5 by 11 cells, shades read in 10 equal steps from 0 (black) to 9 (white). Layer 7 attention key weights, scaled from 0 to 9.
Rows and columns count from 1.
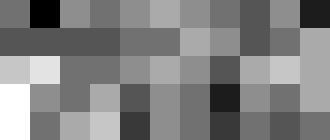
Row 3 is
7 8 4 4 5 6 5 3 6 7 6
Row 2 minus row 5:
-6 -1 -3 -4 2 -1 2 3 -1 1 2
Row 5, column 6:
5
